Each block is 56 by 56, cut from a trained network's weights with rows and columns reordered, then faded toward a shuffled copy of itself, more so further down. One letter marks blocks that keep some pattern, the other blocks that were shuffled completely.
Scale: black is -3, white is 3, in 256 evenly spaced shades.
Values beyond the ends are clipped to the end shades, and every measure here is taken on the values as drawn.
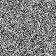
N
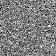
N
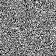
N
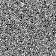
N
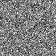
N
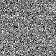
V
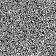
V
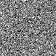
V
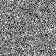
N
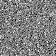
N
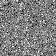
N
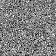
V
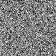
N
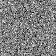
N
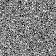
N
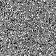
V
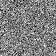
N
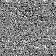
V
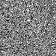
N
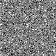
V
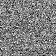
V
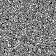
N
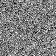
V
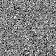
V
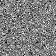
N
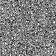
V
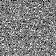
V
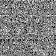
V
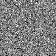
N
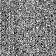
V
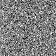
N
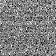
V
